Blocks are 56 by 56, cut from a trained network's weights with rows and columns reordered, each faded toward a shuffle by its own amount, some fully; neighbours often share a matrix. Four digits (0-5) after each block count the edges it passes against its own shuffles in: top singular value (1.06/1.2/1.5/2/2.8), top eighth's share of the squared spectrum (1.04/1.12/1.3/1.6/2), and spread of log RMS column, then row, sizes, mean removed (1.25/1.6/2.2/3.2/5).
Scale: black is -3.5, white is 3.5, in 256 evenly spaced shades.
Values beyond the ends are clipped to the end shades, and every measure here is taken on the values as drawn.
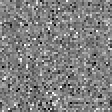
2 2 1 0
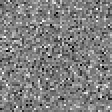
1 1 0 0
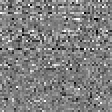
4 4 1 3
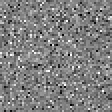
2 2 0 1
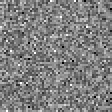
0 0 0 0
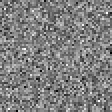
2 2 0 0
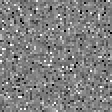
0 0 0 0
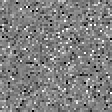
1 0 0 0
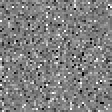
0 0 0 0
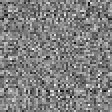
4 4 0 2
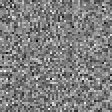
3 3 1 1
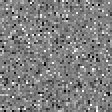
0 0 0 0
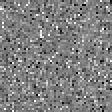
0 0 0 0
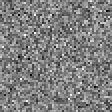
0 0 0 0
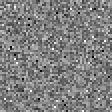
0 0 0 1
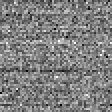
3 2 0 1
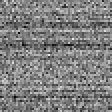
4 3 0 2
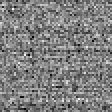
3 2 0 0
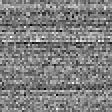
4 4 0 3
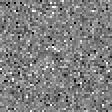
1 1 0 0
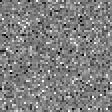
1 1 0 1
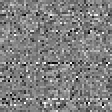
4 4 1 3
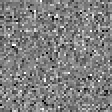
2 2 0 1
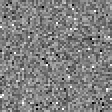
2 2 0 0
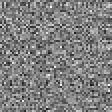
4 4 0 2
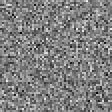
3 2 0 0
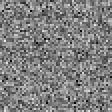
0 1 0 0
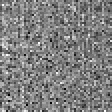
2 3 1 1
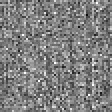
3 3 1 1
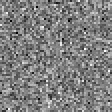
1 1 0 0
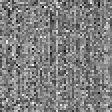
3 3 2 0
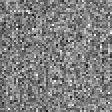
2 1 0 0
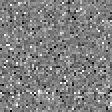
2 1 0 1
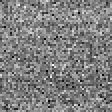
2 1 0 0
